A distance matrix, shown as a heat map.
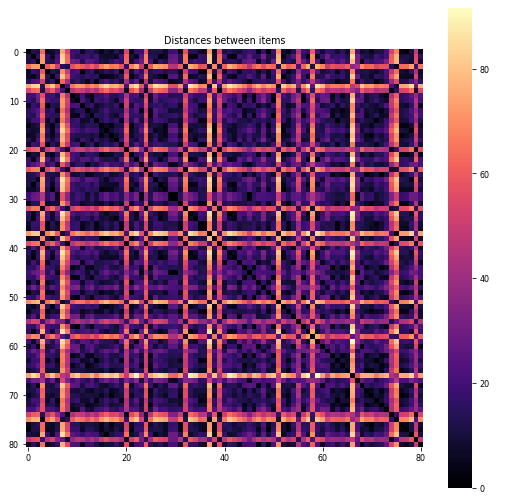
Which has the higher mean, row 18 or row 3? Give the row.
3
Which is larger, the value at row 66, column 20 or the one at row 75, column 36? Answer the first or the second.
the second
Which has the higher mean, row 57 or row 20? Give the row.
20
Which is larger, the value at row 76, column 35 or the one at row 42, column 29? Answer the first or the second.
the second
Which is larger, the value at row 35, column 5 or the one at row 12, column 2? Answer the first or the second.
the second
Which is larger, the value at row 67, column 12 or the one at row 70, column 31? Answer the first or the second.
the first
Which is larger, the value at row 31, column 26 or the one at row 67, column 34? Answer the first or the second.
the second
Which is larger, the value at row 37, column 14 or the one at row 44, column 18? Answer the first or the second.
the first
